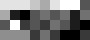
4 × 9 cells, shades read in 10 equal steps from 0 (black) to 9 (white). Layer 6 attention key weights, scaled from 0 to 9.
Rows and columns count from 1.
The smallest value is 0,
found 4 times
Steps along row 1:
same same down down up up same down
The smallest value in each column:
3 1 0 2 2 2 0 0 0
